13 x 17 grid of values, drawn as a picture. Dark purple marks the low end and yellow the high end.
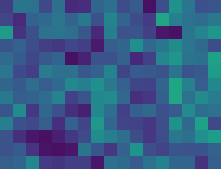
Average level on the scale: 30%. Mirror symmetry: none. Histogram: bell-shaped. Ninth with the highest average: middle right. Odd rows or columns: none. Ninth with the lowest average: bottom left.
